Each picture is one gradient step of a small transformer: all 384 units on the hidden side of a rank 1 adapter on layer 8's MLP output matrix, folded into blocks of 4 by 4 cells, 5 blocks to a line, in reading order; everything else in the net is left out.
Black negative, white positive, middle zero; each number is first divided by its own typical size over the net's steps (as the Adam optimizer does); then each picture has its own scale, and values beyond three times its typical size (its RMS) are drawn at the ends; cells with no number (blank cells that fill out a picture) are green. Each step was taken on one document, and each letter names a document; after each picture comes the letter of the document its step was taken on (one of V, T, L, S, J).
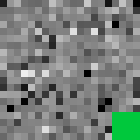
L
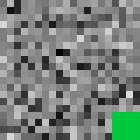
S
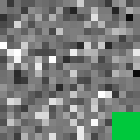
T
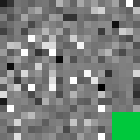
L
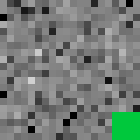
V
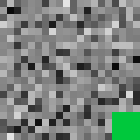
S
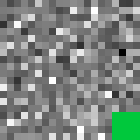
T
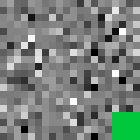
T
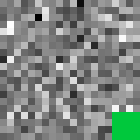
T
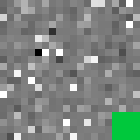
V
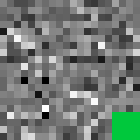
T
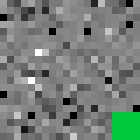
V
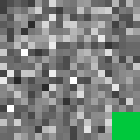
L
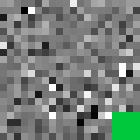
T
